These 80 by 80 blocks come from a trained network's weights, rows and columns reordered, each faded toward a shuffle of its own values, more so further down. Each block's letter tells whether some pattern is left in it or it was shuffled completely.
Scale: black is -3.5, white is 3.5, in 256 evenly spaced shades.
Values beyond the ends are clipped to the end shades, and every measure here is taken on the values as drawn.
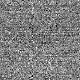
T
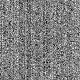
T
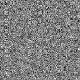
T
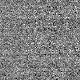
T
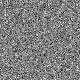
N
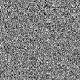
T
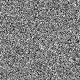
N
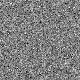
N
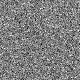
N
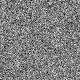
N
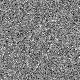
N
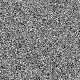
N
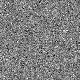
N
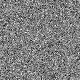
N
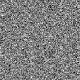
T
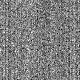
T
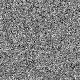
N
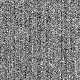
T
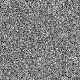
T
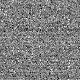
T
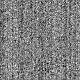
T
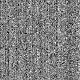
T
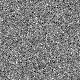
N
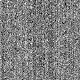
T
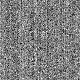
T
